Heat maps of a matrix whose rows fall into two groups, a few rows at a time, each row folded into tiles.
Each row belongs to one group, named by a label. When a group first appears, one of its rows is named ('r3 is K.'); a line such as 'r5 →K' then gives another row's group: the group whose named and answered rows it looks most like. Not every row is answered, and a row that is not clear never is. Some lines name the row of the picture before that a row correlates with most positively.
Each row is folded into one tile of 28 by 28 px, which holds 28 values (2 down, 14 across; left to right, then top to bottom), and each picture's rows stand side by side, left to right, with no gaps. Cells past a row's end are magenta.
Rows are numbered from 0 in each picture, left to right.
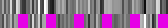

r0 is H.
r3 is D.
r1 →H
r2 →D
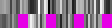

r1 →H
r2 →D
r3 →H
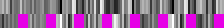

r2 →H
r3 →H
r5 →D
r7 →D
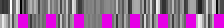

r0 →H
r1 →D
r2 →H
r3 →D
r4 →D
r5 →H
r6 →D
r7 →H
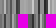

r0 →D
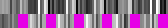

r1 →H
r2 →H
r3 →H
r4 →H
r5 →H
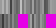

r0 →D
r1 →D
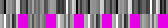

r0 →H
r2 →H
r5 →H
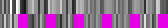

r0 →H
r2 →D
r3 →D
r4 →D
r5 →H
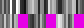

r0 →H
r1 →D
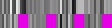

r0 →H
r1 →D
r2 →D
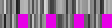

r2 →D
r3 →D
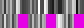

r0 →H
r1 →H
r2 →H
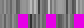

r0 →D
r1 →D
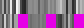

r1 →D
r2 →D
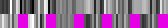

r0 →H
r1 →H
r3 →D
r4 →D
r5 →D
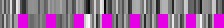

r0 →H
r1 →D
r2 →D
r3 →H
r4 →D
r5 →D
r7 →H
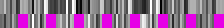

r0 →D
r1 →H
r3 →H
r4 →H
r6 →D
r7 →D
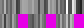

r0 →D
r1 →D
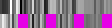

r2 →D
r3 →D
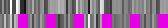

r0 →H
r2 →D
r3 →H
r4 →D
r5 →D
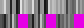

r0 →D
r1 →D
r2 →D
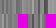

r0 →D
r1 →D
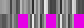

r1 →H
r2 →H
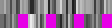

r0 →D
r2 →D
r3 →D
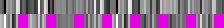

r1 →H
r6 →D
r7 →H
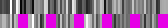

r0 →H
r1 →H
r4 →D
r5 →D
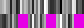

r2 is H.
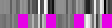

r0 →D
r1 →H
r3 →H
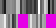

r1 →H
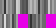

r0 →H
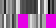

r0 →H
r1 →H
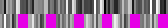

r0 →H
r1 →H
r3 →H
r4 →H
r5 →H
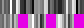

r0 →H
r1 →H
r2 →H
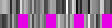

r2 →H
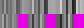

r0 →D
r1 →D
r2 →D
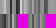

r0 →D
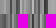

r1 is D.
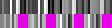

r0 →H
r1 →H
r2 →H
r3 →H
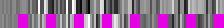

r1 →H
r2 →H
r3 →H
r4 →H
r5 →D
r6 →D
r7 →D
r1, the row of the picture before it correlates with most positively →0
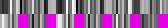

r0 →H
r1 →D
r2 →H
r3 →D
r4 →H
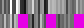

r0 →H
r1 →D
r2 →D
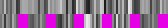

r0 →D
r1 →D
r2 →D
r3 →H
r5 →D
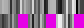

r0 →D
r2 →H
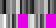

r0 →H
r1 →H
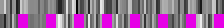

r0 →D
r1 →D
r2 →H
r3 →H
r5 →D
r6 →D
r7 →H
